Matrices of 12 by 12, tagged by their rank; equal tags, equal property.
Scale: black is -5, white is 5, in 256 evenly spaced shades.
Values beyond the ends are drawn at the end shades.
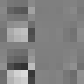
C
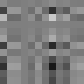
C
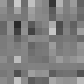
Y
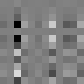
C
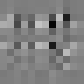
Y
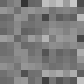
Y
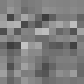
Y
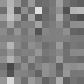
Y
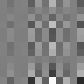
C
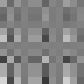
C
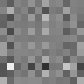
Y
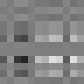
C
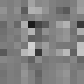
Y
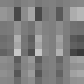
C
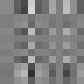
C
